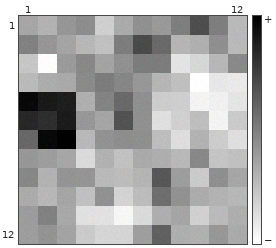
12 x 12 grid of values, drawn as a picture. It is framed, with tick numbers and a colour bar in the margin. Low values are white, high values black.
An odd patch, higher than its surroundings, sits in the middle left. Values change most from cell to cell in the middle left. The middle left is the ninth with the highest average.
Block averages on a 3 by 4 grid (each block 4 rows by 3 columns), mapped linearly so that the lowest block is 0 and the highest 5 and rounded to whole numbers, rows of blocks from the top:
1221 | 5210 | 2021
